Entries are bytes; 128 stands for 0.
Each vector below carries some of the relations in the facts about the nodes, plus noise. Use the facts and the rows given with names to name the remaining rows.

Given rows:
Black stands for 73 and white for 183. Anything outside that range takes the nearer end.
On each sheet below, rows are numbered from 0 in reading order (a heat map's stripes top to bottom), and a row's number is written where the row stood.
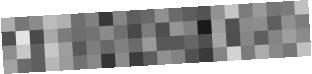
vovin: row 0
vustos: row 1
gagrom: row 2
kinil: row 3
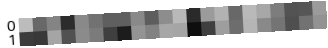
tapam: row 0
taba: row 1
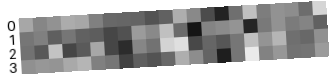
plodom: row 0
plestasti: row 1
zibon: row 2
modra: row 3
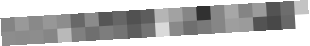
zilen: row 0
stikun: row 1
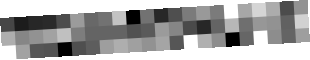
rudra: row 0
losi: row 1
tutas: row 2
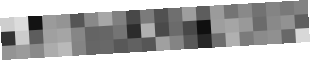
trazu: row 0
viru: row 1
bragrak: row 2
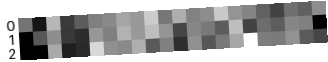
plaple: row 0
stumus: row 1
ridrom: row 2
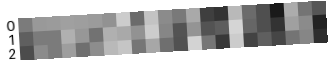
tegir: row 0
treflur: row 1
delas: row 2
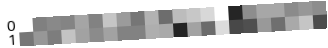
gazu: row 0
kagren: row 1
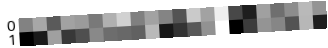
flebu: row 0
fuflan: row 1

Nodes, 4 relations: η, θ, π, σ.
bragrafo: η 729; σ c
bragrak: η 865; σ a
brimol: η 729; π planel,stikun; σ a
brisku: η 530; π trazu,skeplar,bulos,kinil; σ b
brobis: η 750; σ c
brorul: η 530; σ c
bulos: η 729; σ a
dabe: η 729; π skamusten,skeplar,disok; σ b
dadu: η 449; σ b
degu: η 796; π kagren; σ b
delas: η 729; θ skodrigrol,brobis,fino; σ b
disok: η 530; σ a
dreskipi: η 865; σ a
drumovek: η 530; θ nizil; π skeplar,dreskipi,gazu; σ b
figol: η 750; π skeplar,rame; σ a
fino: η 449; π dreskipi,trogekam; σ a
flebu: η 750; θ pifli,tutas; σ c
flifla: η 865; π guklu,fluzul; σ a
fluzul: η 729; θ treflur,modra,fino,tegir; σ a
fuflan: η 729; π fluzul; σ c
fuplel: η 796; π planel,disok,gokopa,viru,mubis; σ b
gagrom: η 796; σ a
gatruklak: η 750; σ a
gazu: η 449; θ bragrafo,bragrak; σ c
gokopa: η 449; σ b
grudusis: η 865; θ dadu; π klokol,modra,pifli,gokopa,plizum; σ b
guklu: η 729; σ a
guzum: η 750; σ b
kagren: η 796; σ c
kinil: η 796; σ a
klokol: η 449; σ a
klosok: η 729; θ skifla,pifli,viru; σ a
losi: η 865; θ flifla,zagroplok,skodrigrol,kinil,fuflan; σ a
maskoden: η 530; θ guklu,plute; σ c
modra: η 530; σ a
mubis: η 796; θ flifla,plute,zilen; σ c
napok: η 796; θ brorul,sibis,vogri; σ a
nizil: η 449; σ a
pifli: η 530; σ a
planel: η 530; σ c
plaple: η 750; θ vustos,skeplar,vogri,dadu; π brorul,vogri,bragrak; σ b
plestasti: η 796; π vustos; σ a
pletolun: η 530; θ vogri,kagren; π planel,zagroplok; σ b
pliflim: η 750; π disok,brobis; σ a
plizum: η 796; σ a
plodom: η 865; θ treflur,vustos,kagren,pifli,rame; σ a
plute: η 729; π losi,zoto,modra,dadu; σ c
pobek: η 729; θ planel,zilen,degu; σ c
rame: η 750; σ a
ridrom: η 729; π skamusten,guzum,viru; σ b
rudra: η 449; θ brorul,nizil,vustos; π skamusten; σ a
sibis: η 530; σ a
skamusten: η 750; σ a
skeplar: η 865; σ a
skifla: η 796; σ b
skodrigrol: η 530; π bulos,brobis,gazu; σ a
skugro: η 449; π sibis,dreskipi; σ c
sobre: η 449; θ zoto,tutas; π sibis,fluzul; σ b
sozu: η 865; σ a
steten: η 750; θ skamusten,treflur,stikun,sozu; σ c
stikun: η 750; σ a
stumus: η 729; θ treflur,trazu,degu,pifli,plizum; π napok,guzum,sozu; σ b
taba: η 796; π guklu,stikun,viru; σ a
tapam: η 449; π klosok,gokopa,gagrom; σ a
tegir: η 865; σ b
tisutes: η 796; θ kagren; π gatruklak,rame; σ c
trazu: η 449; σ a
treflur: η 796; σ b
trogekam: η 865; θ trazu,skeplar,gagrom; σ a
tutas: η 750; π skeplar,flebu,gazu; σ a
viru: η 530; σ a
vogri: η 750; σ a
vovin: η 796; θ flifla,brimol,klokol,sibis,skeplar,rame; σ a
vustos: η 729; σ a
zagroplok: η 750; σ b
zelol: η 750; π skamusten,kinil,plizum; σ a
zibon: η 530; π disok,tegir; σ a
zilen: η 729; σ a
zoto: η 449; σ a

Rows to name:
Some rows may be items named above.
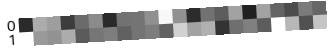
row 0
brimol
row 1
skeplar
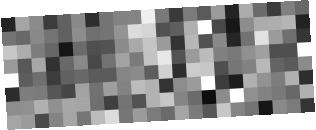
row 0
brimol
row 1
tisutes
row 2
skodrigrol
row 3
pliflim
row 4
fino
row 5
plute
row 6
disok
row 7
dadu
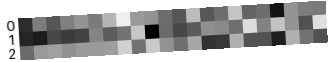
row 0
guzum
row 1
zelol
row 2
tegir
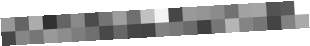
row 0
pliflim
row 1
guklu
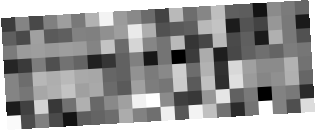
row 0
guzum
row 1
degu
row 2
tegir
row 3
flifla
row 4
brorul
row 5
brorul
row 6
fuplel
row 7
figol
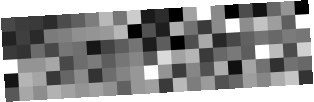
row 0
sobre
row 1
skamusten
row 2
flifla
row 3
skeplar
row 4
brimol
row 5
maskoden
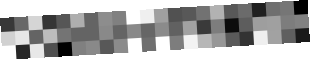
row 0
pletolun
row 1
dreskipi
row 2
drumovek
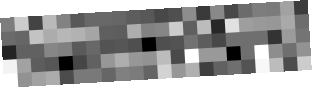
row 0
sibis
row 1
brorul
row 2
fluzul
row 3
tutas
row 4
skeplar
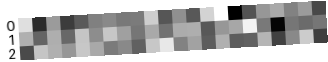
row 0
skugro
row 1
gokopa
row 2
planel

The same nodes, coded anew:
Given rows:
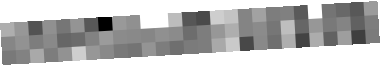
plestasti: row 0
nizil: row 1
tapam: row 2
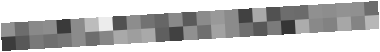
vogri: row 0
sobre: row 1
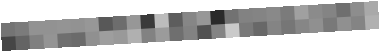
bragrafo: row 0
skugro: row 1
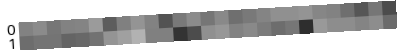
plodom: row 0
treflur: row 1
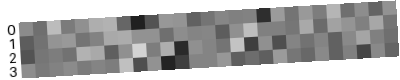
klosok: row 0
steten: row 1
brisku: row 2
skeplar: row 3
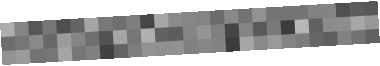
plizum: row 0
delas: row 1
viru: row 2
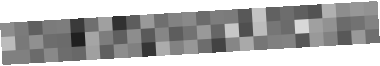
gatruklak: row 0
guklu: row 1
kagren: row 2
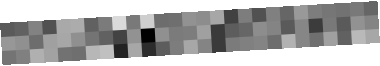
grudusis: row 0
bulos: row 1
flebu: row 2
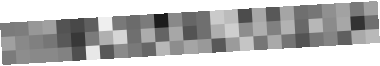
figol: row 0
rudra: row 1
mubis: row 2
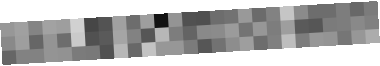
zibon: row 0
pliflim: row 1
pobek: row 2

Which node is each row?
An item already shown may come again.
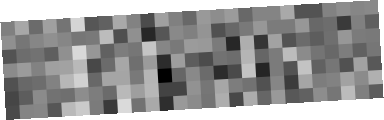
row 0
pliflim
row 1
skeplar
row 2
gokopa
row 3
zibon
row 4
tegir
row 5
sobre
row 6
pletolun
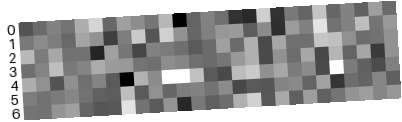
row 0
tegir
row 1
stumus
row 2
guklu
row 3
tapam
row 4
plestasti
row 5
dreskipi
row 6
figol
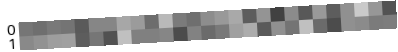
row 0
guzum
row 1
tutas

